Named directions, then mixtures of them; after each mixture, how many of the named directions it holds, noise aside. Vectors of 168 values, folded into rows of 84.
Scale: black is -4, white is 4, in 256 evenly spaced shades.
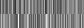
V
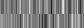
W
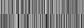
one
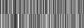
one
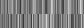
two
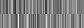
one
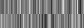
one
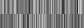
two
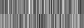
two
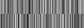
two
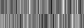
one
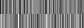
one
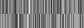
two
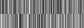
two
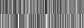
one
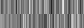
one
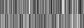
two
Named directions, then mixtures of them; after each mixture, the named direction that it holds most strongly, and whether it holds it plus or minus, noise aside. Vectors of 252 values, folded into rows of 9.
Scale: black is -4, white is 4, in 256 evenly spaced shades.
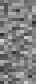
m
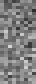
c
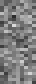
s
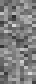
s, plus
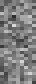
s, plus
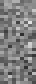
c, minus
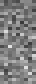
c, plus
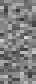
m, plus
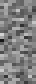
m, minus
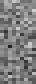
c, minus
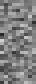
m, plus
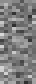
m, minus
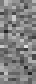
s, minus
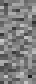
m, plus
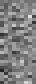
m, plus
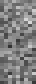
c, minus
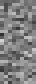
m, plus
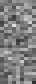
s, plus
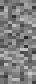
s, plus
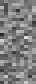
m, plus
